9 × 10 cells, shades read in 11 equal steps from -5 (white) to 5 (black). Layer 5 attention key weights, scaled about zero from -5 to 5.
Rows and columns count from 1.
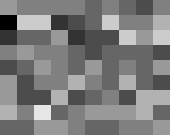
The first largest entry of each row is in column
9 1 1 6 1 2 2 4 1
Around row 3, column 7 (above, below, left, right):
-3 1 2 -3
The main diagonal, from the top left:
-1 -3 1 0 1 0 0 -1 0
